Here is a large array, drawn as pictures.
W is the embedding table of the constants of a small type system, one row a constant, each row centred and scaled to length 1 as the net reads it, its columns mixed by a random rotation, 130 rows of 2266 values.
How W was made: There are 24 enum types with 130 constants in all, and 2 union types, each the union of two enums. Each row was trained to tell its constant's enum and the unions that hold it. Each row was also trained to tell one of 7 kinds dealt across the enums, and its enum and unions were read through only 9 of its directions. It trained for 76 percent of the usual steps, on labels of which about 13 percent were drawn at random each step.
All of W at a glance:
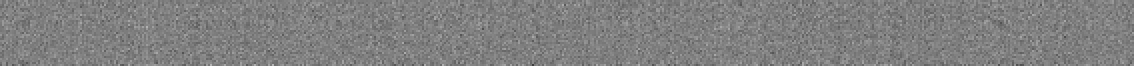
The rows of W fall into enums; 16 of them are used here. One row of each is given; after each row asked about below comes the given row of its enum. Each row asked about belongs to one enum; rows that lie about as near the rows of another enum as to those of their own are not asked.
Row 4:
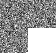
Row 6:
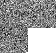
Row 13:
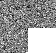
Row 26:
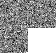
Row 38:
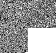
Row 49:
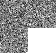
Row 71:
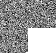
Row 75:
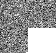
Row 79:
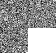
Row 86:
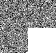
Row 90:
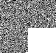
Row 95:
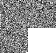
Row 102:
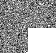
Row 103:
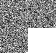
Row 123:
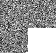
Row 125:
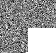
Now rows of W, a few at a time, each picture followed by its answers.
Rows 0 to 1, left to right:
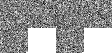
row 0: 95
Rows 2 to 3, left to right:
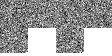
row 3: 26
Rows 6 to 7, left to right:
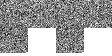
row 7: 75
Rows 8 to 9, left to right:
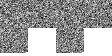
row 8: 13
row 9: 95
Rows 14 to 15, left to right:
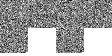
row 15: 90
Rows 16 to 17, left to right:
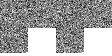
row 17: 4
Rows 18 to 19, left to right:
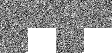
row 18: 123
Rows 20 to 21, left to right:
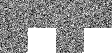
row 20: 123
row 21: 26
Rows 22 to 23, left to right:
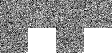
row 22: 49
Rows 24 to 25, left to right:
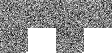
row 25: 6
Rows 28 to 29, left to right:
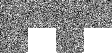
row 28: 75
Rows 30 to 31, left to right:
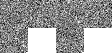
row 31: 6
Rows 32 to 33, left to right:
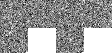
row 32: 38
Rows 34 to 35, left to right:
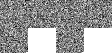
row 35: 90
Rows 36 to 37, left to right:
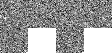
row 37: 86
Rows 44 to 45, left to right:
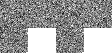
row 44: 49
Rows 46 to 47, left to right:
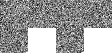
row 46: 123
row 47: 125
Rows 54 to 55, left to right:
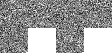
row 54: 6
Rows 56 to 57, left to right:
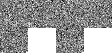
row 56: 86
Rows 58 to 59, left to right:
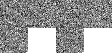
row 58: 125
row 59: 49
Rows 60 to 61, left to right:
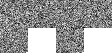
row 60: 13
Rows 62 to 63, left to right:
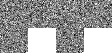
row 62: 125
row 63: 102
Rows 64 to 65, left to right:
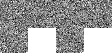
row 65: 103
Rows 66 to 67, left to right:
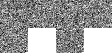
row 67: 123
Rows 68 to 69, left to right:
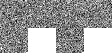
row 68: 4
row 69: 6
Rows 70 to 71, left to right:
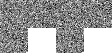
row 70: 95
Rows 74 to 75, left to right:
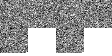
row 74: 75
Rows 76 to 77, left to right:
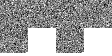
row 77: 86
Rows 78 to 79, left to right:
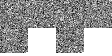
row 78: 102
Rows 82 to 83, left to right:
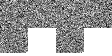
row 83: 26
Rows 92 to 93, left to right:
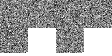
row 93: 49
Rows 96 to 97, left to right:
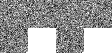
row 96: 86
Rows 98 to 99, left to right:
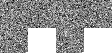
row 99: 13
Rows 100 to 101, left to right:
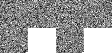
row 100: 38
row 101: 71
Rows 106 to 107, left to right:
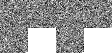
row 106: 103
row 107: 103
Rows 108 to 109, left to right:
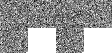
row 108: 95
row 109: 6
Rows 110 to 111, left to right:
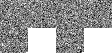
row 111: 38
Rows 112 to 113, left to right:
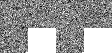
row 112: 38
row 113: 13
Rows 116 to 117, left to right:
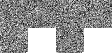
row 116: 26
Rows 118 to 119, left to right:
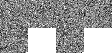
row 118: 75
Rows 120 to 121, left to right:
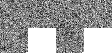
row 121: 49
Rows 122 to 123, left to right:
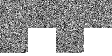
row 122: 38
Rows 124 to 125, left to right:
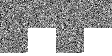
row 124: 123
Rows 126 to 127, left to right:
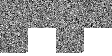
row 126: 86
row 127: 13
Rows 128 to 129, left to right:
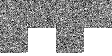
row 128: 26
